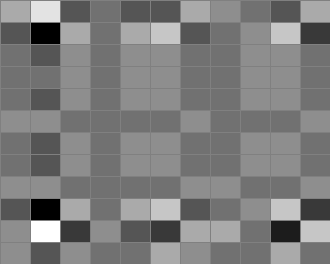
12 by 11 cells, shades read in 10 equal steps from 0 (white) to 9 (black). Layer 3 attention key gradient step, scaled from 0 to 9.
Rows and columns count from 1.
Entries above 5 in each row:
4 4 1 0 1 0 1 1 0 4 4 1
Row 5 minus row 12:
1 0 0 0 -1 1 1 0 -1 1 0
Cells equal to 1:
1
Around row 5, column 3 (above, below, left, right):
4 5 6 5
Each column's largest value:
6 9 7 5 6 7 6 5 5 8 7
